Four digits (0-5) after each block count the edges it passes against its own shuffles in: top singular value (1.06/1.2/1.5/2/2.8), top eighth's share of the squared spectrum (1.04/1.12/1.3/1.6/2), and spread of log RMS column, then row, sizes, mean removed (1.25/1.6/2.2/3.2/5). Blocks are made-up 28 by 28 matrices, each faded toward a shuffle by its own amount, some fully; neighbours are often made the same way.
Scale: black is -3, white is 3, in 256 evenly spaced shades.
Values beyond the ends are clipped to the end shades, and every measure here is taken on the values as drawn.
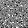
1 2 0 0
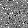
1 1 0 1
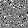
0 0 0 0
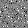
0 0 0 1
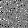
1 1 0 0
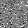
0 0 0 0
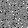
1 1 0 0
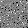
0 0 0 0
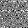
1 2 0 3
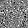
1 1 0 1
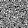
0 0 0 1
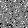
0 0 0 0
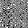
3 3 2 1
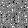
2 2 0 0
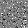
1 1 0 0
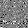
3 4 0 2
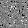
1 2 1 1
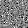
1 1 0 0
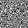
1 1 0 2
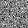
0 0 0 0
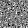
0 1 0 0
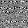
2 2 0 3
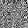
3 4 2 2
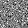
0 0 0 0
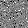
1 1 0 0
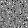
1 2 0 0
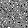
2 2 1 0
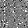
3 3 1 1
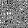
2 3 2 1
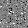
2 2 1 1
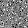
0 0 1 0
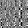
4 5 3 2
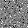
0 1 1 0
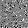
0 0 0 0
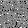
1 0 0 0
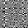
4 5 2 2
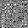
3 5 2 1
